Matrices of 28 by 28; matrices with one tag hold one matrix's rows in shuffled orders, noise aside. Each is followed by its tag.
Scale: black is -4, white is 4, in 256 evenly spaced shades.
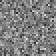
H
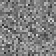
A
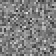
H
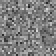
A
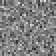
H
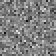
H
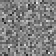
A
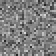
H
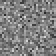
H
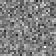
H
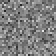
A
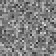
H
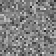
H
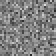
H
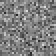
H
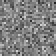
H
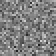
H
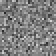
A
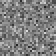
H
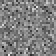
A
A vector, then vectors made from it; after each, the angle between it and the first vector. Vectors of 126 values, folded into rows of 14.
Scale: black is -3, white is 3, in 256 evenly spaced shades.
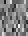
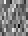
nearly opposite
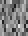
nearly parallel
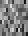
partly opposed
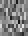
partly aligned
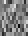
nearly opposite
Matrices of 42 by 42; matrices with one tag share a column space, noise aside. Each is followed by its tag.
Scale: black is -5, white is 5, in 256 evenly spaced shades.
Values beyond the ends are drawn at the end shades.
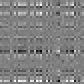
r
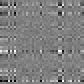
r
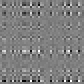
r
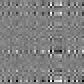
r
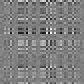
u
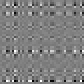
r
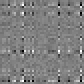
r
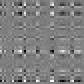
r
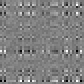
r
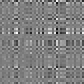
u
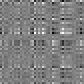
u
